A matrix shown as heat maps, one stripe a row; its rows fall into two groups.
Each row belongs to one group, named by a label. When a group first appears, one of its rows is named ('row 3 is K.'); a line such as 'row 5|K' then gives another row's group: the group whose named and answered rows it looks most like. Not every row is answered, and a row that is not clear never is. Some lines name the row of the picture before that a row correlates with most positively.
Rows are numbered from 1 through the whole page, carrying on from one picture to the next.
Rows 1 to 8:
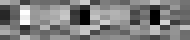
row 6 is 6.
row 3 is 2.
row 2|2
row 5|2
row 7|6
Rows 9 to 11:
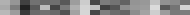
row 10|6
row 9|6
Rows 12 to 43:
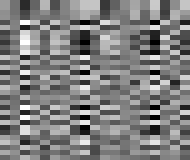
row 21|2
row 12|6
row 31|2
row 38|2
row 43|2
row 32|6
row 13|6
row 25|6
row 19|2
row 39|6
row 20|2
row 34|6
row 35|2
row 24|2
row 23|6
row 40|6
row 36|6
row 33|2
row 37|2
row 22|2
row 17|6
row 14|6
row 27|6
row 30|6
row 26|2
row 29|6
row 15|6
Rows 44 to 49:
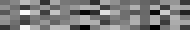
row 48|6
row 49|2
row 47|6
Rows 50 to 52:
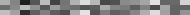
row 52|6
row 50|6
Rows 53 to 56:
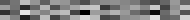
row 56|6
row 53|2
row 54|6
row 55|2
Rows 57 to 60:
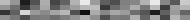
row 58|6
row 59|2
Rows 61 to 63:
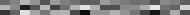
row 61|2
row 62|6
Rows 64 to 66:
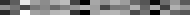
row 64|2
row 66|2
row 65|6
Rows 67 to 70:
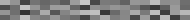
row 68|2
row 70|2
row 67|6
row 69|6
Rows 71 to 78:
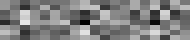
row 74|2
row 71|6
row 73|2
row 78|6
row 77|6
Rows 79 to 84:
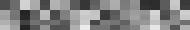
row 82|6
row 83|6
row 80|2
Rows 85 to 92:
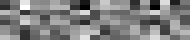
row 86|2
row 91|6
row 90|6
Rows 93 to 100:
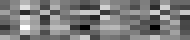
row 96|2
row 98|2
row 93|2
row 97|2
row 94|2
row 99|2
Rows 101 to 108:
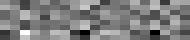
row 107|2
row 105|6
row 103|2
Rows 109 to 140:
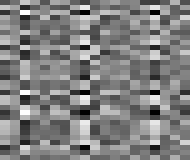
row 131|2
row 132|2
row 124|2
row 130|2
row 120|6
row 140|6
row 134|6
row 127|2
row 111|2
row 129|6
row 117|6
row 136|6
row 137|6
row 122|2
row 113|6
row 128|6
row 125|6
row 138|2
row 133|6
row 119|6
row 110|6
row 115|2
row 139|2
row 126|6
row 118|2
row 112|6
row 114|6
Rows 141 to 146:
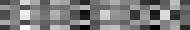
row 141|2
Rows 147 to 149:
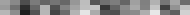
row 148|6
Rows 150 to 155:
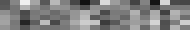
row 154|6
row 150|2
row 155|6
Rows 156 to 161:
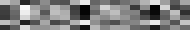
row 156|6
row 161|2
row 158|2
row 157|2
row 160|6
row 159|2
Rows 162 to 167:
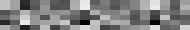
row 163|6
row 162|6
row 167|6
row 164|2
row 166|2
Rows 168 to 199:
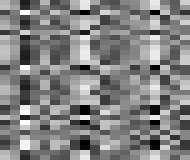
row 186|6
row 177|6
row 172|6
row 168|6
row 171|6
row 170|2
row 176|6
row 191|6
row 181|2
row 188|6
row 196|2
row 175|6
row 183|6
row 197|2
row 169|6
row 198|6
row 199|6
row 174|2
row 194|6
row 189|2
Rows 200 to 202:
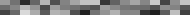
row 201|2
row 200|6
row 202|2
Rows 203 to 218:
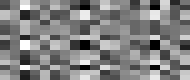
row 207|2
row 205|6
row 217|6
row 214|6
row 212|2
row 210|6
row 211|2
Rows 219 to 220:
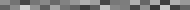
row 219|6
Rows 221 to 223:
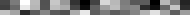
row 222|2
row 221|2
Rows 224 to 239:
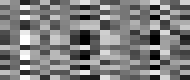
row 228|6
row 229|6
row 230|2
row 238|6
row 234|2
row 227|2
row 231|2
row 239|2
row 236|6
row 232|2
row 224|6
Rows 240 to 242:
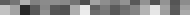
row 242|6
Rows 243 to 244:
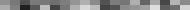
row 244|6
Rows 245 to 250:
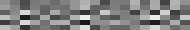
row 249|2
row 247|2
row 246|6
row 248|6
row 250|6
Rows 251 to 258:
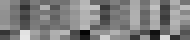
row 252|6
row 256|6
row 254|6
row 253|6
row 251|6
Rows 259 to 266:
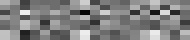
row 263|2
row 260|6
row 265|6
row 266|6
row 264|2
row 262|6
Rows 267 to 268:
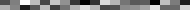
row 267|2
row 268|6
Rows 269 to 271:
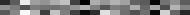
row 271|2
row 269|2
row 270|6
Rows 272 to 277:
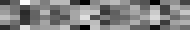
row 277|2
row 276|6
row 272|2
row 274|6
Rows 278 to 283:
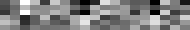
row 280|2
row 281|6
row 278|2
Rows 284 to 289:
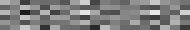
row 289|2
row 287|2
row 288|6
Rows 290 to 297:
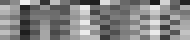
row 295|6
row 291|6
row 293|6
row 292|6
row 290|2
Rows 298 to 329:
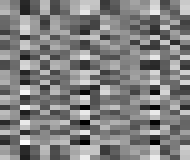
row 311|2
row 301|2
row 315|2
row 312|6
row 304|2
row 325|2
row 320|6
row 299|6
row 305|6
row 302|2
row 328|6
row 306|2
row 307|2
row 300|6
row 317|6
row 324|6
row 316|2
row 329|6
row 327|6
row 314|6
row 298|6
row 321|6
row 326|2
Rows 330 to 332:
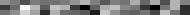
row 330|6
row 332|2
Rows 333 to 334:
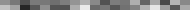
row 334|6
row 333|6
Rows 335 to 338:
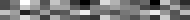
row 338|2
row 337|6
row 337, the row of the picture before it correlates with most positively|334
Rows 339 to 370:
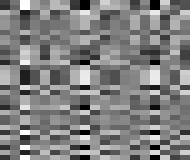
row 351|2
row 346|6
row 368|2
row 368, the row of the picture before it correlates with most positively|335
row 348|2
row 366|6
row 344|6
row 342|6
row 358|2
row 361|6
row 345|2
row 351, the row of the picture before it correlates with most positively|336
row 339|2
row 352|6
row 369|6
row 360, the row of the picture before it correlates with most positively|336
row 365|2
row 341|6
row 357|6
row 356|2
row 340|2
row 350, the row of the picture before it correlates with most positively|338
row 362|2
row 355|6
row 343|6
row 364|6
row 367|6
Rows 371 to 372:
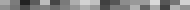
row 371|6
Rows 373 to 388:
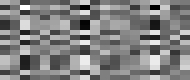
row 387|2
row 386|6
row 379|6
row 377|2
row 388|6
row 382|2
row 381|6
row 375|6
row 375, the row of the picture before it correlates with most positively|371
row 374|2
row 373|6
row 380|2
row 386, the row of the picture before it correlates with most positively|371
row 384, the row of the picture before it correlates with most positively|371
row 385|6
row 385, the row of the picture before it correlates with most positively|371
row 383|2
